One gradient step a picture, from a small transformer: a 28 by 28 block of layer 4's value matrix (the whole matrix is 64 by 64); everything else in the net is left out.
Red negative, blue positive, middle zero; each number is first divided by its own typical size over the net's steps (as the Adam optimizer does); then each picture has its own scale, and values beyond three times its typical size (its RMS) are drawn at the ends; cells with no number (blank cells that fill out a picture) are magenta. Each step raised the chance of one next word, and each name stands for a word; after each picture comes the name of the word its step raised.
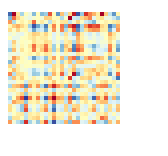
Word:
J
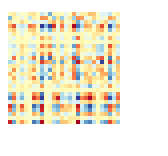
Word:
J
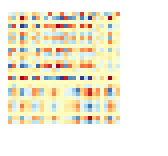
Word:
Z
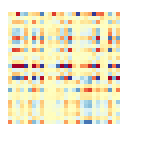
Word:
Z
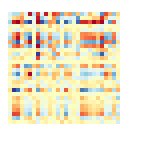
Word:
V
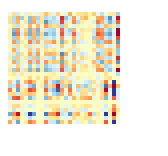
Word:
V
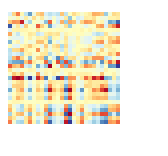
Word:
J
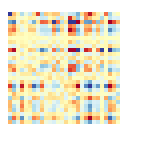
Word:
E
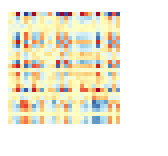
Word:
J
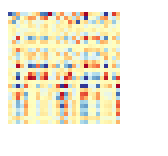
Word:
Z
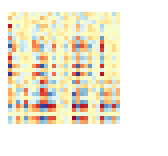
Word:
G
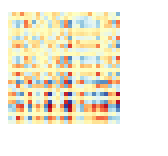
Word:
G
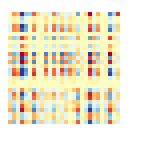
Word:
J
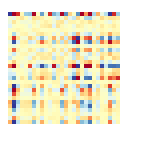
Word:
Z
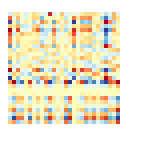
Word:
E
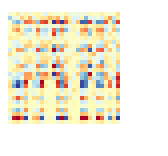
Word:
E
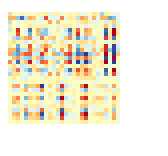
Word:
J
